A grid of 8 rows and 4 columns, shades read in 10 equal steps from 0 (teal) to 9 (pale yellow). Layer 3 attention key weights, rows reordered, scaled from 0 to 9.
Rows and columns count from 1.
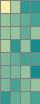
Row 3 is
5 5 3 5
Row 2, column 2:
4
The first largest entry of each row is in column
1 1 1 1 1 3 4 3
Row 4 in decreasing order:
6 5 1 0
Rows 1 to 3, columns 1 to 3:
9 6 1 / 5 4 3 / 5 5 3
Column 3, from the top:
1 3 3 5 2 5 4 4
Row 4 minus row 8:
5 -2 1 -2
